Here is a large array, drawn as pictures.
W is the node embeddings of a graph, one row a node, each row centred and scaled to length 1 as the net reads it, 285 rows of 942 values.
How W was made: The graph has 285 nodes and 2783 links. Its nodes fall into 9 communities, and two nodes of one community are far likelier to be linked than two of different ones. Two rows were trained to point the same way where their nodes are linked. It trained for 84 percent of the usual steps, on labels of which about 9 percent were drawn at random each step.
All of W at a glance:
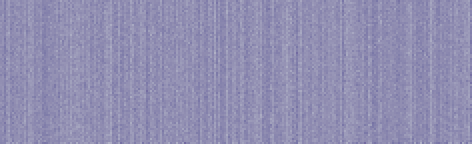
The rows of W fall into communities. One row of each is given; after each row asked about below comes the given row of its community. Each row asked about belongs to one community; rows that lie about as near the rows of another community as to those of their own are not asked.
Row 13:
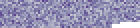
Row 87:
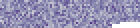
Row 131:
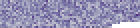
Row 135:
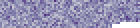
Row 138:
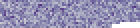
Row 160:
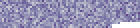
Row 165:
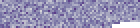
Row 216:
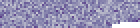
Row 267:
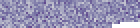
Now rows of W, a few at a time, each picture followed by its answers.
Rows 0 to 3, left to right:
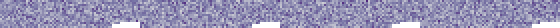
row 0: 267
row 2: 131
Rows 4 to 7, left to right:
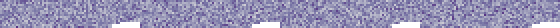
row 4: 138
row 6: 13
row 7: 131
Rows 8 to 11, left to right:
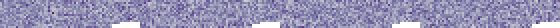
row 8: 131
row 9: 135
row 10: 267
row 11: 138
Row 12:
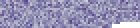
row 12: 138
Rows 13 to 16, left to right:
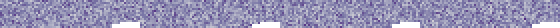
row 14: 87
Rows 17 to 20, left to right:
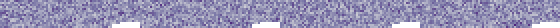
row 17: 165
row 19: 160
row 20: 13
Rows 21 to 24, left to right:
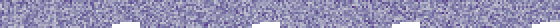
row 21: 131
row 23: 131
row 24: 138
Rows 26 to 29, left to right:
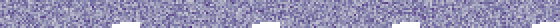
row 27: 131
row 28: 267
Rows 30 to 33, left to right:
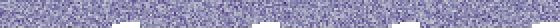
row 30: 138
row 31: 13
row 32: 138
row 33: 87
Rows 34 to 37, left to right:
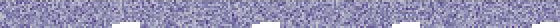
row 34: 135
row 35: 131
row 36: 135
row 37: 138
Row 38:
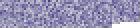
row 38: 267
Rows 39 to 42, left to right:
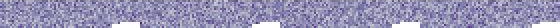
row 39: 216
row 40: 87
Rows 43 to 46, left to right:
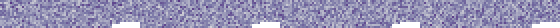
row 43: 138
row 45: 216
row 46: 216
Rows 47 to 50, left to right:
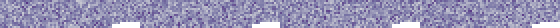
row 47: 135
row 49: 131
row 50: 160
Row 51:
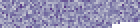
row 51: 267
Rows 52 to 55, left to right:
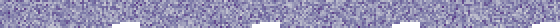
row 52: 87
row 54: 216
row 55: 131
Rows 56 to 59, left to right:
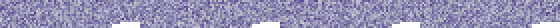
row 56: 160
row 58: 87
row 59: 160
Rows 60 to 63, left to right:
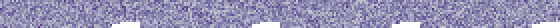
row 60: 160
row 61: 87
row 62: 13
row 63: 165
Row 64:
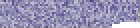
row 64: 87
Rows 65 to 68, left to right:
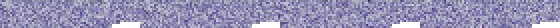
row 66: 138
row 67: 13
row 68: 13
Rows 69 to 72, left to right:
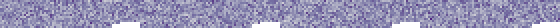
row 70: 267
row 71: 267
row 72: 138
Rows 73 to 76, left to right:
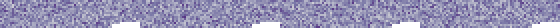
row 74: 160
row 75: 87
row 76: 131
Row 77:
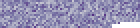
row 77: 160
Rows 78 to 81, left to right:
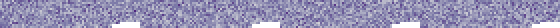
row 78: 165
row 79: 165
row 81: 131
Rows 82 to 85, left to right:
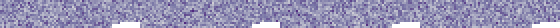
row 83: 216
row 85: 216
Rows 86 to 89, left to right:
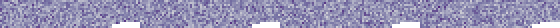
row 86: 13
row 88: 13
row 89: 165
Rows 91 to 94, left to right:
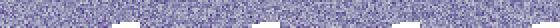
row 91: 267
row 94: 87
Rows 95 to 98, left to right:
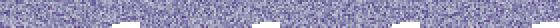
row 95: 87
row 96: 13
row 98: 267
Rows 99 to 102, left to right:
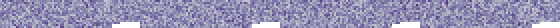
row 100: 267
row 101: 138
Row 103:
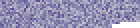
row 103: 160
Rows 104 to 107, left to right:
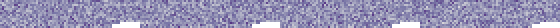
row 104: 165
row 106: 160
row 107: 87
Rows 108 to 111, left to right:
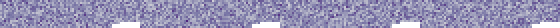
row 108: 160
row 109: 216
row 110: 138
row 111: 216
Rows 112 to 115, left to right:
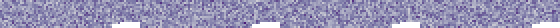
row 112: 267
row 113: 131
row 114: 165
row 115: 87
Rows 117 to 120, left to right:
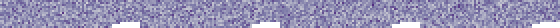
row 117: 138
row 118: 216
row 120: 135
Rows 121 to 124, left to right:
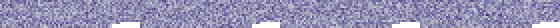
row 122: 13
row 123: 216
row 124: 87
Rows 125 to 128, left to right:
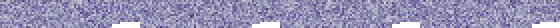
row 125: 13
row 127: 216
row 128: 13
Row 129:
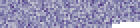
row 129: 160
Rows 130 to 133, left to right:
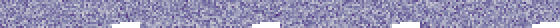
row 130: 160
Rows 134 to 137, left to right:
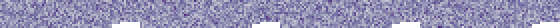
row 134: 267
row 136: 267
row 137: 87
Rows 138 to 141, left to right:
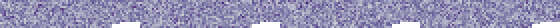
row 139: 216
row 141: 87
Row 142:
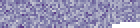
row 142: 160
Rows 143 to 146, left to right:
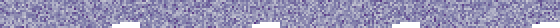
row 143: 267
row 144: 165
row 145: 160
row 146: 160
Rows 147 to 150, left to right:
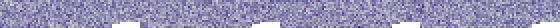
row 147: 87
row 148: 131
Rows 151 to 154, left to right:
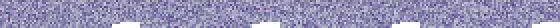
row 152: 165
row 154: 131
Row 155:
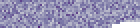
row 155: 165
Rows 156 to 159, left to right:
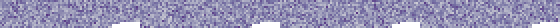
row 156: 138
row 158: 165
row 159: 267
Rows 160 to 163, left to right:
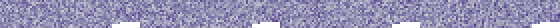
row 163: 216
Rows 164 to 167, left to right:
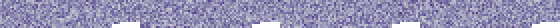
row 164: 160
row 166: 267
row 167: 138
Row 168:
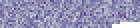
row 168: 216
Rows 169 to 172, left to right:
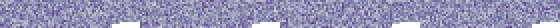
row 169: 165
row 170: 135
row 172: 267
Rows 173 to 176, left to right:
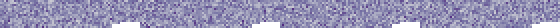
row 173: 131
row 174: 165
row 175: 13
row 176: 13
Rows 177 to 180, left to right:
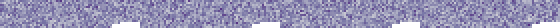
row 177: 13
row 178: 160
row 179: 165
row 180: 216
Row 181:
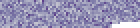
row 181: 267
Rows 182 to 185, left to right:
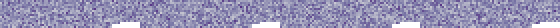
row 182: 160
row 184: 13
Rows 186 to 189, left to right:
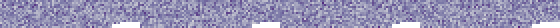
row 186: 160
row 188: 131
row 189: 138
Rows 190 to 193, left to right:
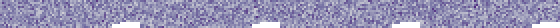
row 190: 160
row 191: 267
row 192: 267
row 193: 138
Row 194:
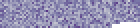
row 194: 216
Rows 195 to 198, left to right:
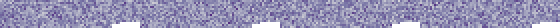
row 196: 131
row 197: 135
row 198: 87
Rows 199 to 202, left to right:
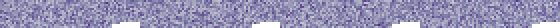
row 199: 267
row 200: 87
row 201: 267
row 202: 160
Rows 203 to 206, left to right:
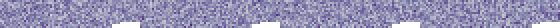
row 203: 135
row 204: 216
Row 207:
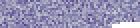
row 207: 160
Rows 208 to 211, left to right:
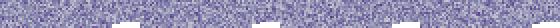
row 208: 216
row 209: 138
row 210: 267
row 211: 87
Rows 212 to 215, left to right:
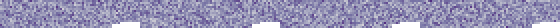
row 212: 87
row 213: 87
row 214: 165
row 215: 135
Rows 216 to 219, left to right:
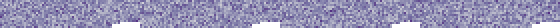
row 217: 267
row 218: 216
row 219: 160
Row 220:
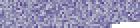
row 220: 216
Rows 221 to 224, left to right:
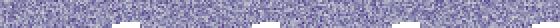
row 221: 138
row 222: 138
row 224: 87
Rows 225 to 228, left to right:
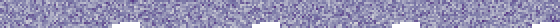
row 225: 267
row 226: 138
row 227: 87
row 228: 160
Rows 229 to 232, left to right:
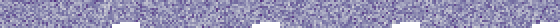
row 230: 13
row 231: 138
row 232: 216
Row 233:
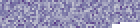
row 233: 160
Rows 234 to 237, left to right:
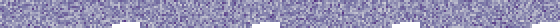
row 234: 160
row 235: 160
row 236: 160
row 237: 13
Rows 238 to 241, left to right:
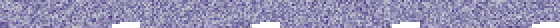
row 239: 216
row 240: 216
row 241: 13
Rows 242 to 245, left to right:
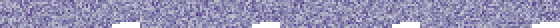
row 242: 135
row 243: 87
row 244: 87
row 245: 216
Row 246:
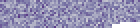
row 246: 13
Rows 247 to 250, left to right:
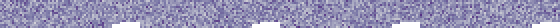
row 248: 267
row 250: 160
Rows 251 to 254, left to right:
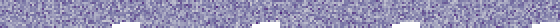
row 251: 131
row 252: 138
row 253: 87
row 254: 138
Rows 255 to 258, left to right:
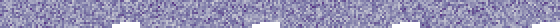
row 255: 216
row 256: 165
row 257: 160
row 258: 165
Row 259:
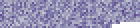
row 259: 216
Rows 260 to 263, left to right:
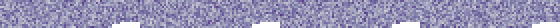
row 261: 267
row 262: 138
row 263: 87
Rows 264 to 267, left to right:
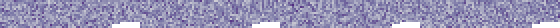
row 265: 267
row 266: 160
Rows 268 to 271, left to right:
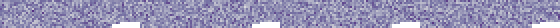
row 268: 13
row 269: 135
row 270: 131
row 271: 138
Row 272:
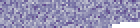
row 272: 267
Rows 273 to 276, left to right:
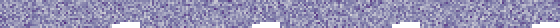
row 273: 131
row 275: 13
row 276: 216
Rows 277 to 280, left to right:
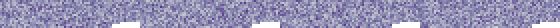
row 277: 138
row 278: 267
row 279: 87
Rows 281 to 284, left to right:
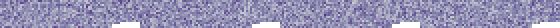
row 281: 138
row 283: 216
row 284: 267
